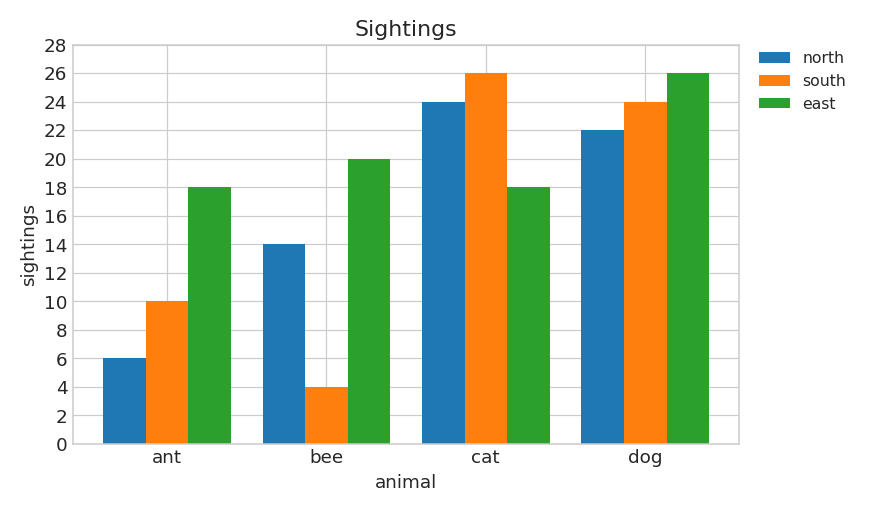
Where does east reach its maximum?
dog
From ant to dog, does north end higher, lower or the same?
higher
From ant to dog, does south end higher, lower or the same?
higher
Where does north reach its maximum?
cat
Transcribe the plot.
Title: Sightings
x-axis: animal, ticks ant bee cat dog
y-axis: sightings, ticks 0 2 4 6 8 10 12 14 16 18 20 22 24 26 28
Legend: north, south, east
Values:
north: 6 14 24 22
south: 10 4 26 24
east: 18 20 18 26
